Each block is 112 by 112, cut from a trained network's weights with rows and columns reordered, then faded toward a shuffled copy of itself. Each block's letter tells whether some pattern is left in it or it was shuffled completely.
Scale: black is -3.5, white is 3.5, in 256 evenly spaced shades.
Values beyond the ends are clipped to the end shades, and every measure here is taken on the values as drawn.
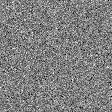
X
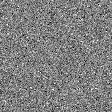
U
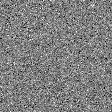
U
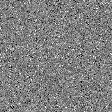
U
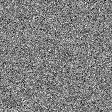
X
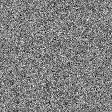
X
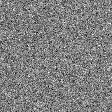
X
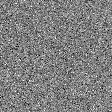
X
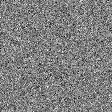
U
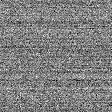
U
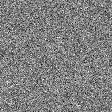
X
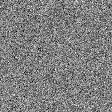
X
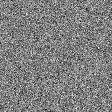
X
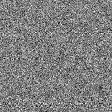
U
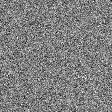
X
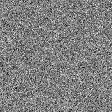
U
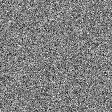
X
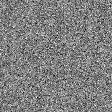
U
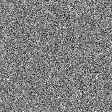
X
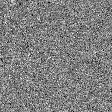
X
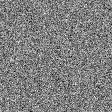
X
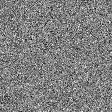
X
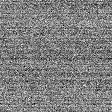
U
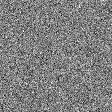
X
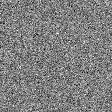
X
